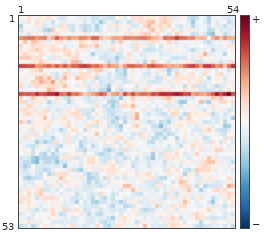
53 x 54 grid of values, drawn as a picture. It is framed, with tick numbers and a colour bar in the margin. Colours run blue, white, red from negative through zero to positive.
Histogram: skewed, a long tail of high values. Odd lines: rows 6, 13 and 20. Grain: streaks across. Average level on the scale: 50%.
